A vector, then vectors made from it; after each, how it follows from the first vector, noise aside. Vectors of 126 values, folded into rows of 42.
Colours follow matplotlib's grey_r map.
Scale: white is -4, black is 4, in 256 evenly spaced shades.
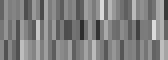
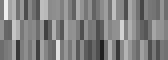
wrapped around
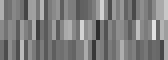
sign-scrambled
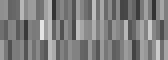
wrapped around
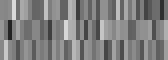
wrapped around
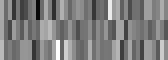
wrapped around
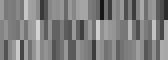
sign-scrambled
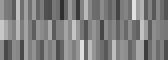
wrapped around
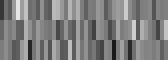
wrapped around
